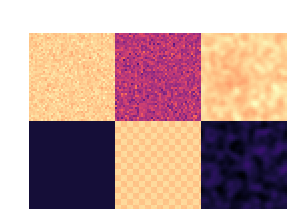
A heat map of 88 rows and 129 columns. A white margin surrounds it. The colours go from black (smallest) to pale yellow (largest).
The table splits into 2 rows of 3 panels. Panel 1,1: very high, fine-grained, faint in contrast. Panel 1,2: middling, fine-grained. Panel 1,3: very high, blotchy, faint in contrast. Panel 2,1: very low, flat. Panel 2,2: very high, checkered, faint in contrast. Panel 2,3: very low, blotchy, faint in contrast.
